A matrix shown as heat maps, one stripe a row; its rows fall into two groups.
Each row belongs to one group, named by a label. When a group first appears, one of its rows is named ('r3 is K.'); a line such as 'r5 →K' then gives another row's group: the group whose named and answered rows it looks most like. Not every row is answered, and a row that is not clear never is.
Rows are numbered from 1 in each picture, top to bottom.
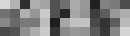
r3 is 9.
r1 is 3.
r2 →9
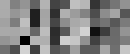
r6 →9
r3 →9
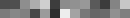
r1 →9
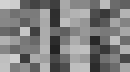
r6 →9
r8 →9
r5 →3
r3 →3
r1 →3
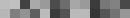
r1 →3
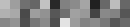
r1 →3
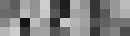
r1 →9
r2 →9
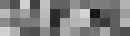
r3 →9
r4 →3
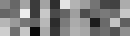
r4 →9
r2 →9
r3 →3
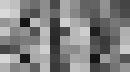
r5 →9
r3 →3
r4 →9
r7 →3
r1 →3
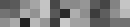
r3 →3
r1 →9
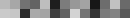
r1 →3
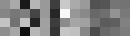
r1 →3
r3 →9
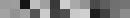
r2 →9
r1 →3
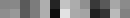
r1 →3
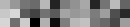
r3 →9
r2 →3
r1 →3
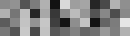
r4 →9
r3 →9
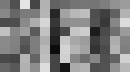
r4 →9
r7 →9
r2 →9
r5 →3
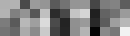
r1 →3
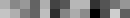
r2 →3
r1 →9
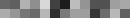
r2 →3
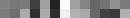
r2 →9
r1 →3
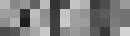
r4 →9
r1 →9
